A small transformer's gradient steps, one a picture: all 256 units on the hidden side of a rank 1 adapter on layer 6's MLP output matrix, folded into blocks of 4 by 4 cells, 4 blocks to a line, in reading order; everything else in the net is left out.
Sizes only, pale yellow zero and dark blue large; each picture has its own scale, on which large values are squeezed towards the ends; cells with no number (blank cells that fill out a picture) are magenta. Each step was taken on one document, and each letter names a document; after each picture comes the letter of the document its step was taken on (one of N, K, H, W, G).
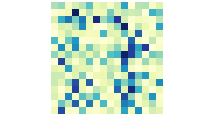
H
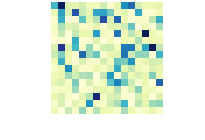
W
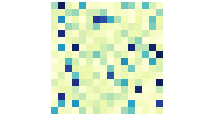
W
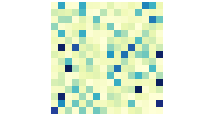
W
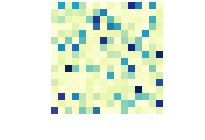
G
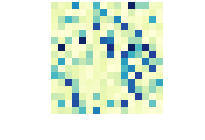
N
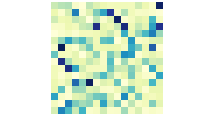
H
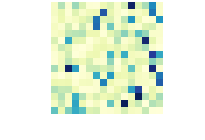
G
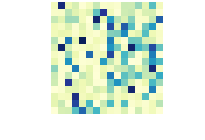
N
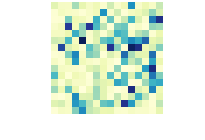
N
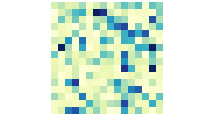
H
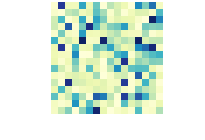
N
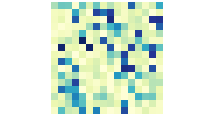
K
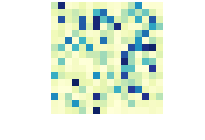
H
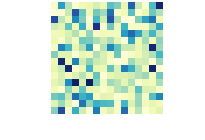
K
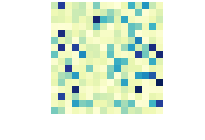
W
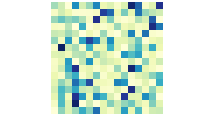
K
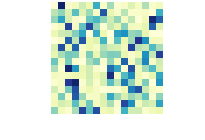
G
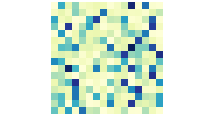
G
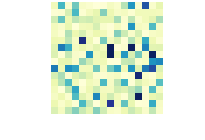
G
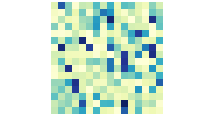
K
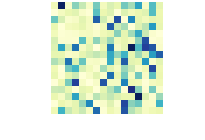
N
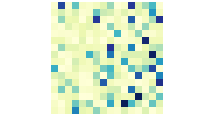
G
